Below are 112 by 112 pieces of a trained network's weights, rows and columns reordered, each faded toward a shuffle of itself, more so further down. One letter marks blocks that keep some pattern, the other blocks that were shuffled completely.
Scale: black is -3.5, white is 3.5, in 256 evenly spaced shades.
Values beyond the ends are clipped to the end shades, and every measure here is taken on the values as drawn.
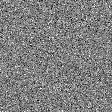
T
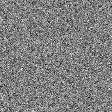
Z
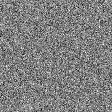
Z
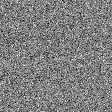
T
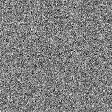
Z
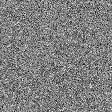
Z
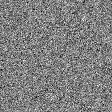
T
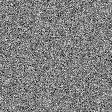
T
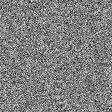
T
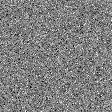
T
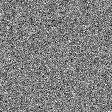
T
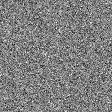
T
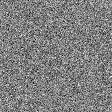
T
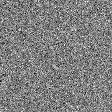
T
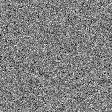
T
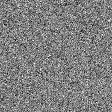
T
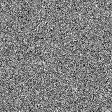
T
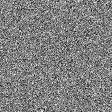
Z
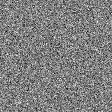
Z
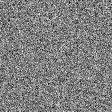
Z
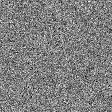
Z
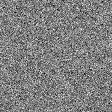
Z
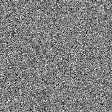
Z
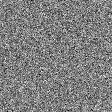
T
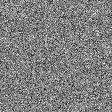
T
